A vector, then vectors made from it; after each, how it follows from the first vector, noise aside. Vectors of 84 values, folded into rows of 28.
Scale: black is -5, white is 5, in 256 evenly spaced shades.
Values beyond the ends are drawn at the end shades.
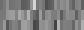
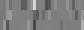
partly zeroed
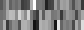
scaled up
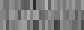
sign-scrambled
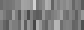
sign-scrambled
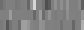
partly zeroed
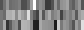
scaled up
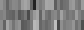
negated
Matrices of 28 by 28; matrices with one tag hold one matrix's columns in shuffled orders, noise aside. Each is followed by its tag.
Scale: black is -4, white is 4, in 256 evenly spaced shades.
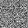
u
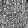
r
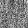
r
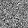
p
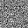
u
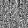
r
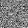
u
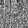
r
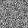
p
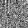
r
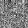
r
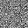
u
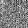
r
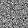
p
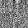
r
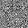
u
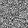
p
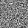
p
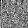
r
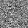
u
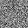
u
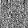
r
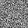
p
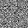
u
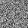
p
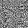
u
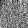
r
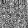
r
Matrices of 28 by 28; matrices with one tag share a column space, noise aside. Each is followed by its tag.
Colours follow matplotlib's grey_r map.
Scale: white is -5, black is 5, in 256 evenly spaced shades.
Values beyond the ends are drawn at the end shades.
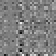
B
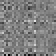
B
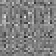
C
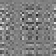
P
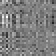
C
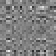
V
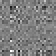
V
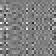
P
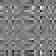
V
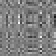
C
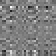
V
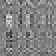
C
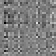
C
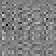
P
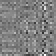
B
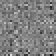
B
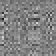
P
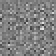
P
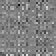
B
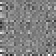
B
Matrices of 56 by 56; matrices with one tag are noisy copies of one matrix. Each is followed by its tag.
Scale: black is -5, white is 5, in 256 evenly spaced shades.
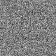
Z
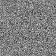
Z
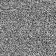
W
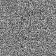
Z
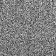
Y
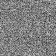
W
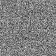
Z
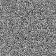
Z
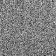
Y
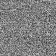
W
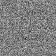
Z
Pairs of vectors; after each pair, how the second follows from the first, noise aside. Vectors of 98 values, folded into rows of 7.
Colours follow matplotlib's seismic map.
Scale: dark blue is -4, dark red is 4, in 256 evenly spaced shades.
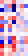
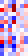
negated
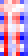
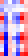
negated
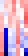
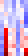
negated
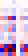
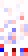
partly zeroed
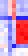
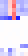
partly zeroed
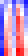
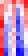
negated
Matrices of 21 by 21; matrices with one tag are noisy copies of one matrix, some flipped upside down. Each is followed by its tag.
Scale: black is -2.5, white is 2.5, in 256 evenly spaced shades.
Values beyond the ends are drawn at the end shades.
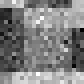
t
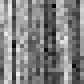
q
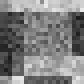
t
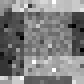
t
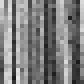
q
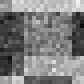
t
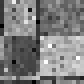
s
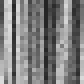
q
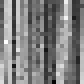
q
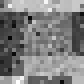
t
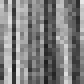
q
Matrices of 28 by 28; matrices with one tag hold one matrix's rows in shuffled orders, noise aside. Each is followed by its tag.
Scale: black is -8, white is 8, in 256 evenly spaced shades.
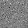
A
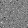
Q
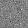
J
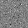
J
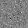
J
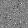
J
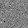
Q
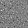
Q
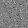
J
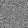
Q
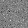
A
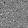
Q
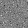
Q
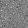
Q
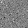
Q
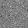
A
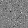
J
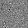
A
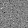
Q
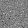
A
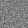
Q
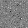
J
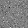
A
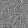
J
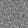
J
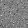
Q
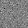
Q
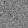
Q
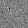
A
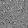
A
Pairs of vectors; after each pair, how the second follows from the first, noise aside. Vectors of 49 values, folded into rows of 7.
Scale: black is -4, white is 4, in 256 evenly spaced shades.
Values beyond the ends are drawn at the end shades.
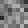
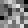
scaled up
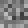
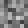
shuffled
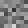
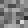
shuffled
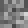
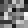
scaled up
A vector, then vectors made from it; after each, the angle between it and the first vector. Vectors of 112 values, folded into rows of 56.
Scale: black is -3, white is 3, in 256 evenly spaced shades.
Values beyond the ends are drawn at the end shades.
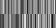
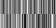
nearly opposite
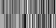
nearly opposite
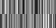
orthogonal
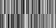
partly aligned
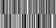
nearly opposite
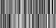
partly opposed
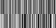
nearly opposite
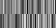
nearly parallel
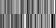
nearly parallel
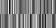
orthogonal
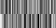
partly opposed
